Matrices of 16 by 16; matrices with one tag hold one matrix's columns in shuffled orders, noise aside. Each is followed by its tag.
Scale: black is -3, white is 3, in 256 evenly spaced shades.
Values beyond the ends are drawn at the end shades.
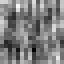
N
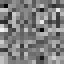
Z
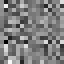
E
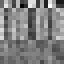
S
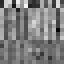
S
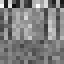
S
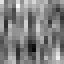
N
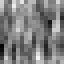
N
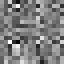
E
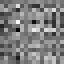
Z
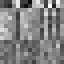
S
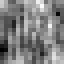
N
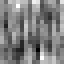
N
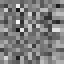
Z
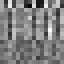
S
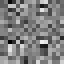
E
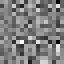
E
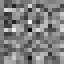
Z
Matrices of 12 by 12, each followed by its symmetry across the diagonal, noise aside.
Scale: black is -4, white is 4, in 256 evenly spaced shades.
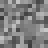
antisymmetric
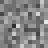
neither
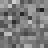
neither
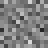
antisymmetric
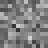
neither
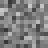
antisymmetric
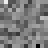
neither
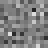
antisymmetric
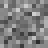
neither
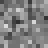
neither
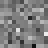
antisymmetric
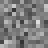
neither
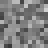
antisymmetric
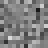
antisymmetric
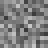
antisymmetric
